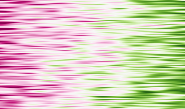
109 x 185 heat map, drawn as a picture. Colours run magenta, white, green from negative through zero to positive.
Streaks run across, left to right. The values follow a bell shape. The field climbs toward the right.
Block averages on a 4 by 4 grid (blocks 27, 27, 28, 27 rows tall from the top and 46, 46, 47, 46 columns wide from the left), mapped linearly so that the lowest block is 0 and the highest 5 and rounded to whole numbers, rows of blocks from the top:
0135 | 0135 | 0235 | 0245
